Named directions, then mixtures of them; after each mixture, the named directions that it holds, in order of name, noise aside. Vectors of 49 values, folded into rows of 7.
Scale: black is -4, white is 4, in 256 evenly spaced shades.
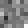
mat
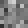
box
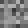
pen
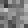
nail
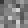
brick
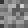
box, pen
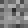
pen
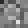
brick, pen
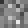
brick, pen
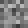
pen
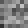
box, pen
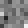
mat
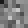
brick, nail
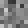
box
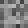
pen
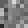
box, mat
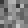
box, brick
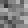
mat, nail
